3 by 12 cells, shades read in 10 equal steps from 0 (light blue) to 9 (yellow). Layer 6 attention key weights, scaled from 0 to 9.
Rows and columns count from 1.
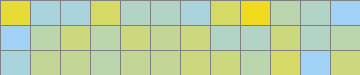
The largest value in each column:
8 4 5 6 5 4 5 6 9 6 2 5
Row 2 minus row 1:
-8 2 4 -3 3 2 4 -4 -7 2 0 3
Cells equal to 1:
4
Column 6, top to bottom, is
2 4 4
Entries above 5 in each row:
4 0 1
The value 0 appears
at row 1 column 12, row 2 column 1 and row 3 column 11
